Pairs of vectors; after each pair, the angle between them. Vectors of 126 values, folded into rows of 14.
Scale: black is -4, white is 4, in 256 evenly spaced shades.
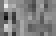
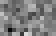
partly opposed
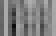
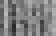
nearly parallel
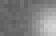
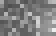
partly aligned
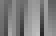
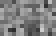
partly opposed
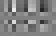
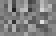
nearly opposite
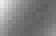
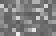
orthogonal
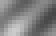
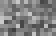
orthogonal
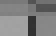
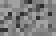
orthogonal
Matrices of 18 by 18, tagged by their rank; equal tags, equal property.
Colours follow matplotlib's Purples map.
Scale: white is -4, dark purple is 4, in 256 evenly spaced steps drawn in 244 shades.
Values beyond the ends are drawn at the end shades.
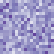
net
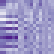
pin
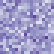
net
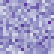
net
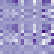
pin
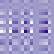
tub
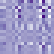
pin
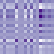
tub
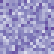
net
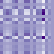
tub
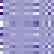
tub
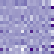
pin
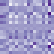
pin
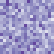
net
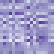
pin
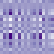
tub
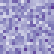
net
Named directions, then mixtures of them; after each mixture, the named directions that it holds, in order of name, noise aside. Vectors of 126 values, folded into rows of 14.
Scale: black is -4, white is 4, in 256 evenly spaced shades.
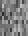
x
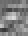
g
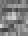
g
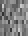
x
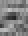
g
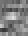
g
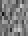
x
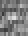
g, x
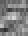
g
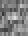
g, x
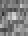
g, x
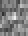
g, x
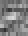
g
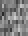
g, x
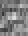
g, x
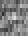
g, x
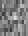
g, x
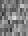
g, x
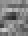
g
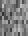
x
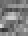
g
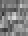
g, x
